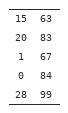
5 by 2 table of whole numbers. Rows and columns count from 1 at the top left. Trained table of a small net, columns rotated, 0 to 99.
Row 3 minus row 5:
-27 -32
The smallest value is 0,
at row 4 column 1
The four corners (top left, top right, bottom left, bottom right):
15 63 28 99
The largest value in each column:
28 99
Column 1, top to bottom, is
15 20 1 0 28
